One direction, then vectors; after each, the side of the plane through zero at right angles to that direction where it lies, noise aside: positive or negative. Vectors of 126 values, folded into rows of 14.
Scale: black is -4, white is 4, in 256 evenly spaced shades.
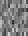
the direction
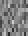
negative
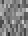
negative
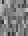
negative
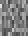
positive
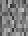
negative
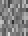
positive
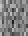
positive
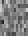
negative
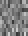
positive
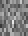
negative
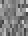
negative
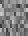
negative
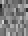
positive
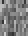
negative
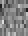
positive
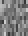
negative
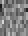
positive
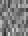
positive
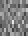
negative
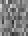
positive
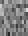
negative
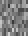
positive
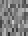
negative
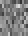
positive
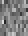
positive
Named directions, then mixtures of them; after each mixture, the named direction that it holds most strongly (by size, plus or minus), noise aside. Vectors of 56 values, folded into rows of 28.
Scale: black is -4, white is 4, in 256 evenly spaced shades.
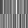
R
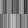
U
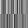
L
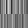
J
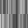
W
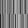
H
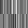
R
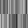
W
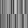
H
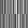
R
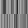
L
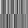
L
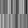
W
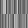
L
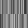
H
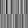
J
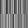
L
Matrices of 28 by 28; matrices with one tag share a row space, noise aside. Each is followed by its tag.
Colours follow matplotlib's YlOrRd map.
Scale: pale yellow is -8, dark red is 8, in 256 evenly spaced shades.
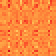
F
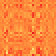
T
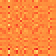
F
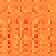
F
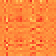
T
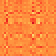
T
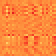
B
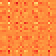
F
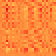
B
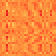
B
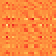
B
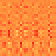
F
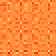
F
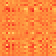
B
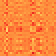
T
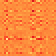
T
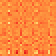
F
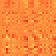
B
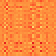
T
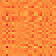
B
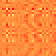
B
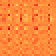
F
